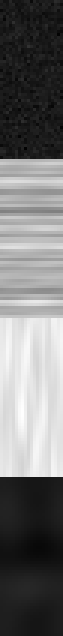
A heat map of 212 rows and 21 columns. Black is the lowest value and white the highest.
It is made of 4 by 1 panels. Panel 1,1: very low, fine-grained, faint in contrast. Panel 2,1: high, streaked across. Panel 3,1: very high, streaked downward, faint in contrast. Panel 4,1: very low, smooth, faint in contrast.
